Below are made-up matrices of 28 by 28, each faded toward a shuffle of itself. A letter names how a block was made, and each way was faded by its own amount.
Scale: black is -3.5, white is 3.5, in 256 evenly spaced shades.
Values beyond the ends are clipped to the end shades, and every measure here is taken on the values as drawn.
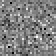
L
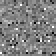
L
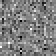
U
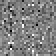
U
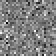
U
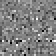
L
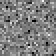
L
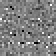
L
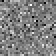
L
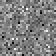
L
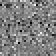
L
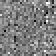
U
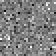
L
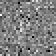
U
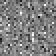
U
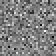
L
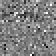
L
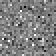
L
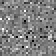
L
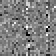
U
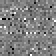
L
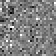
U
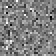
U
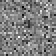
U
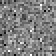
U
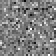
L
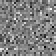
L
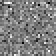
L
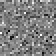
L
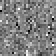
U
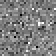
L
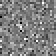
U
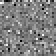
L
